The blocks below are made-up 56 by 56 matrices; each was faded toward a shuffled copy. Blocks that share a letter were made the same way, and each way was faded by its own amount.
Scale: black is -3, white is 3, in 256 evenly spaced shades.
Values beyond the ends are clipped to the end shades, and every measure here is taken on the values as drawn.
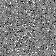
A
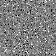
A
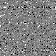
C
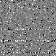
C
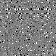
C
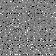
C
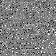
C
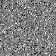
A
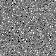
A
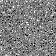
A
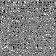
C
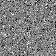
A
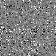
C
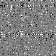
C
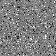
C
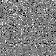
C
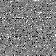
C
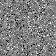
A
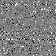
C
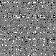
C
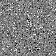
A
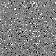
C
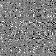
C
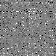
C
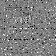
C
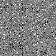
A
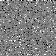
C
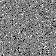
A
